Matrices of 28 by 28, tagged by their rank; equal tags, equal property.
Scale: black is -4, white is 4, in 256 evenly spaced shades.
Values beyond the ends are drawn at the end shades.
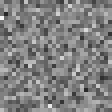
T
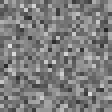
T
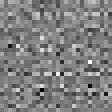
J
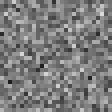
T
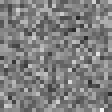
T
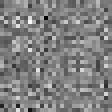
J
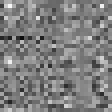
J
